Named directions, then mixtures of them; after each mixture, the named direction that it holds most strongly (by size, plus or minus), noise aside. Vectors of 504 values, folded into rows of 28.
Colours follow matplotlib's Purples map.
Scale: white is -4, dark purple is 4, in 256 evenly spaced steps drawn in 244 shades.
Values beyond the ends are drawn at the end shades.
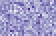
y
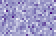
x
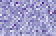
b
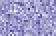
y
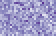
y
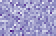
b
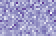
b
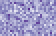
y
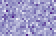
x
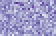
y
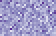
b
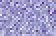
b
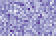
y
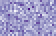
y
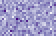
x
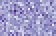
y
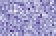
y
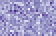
y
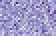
b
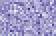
y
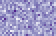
y
